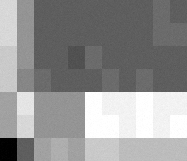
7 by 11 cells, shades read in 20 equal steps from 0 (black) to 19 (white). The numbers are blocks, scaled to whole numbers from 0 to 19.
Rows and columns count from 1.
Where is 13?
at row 7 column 4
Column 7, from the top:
7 7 7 8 18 19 15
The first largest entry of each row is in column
1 1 1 1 6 6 6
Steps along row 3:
down down same down up down same same same same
